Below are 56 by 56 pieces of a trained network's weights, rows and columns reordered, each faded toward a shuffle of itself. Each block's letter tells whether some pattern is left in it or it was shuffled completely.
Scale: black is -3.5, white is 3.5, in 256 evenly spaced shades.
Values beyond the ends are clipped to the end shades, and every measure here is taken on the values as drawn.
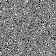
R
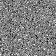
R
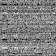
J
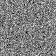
R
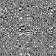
J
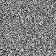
J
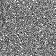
R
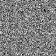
J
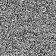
R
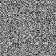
J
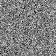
R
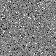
R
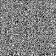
J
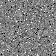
R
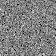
R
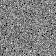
R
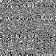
J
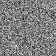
J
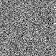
J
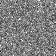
R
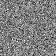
R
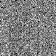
J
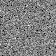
R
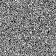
R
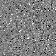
J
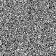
R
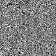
J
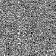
J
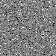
R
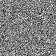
R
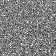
R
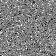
R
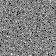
R
